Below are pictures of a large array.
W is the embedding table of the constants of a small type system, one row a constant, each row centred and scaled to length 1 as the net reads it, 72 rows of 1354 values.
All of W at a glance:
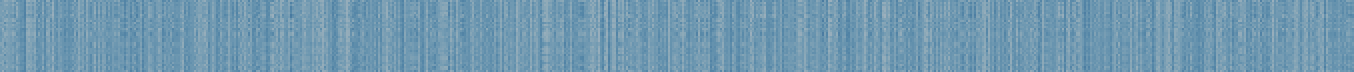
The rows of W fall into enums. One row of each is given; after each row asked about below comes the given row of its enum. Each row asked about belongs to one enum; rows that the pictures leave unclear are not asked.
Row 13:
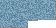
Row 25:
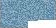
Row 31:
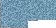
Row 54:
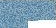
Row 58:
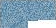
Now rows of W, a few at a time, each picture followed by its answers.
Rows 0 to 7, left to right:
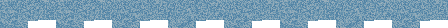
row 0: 25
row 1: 25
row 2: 13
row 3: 58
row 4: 13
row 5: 25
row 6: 58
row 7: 13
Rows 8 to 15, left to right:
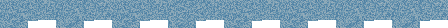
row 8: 13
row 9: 58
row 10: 13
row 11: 31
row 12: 13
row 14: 58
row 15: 58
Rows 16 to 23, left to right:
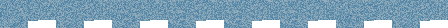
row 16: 58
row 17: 31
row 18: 13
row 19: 25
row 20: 25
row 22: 54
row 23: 31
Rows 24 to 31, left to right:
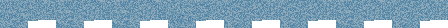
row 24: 13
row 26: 25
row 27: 54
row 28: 31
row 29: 31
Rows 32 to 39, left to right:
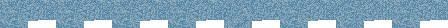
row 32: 25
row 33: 25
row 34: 25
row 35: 25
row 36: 58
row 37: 25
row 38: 31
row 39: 25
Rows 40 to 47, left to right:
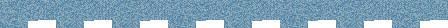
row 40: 25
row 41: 31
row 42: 31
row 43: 54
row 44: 31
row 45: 54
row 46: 31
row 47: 13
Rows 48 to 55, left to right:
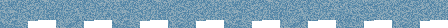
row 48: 25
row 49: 58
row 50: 25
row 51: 31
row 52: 25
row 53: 58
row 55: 31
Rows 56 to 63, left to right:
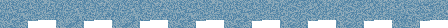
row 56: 13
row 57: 58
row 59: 13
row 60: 13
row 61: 31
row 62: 31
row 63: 54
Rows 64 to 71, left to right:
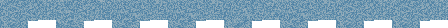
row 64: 31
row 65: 25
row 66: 13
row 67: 13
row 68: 58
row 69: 13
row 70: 31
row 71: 31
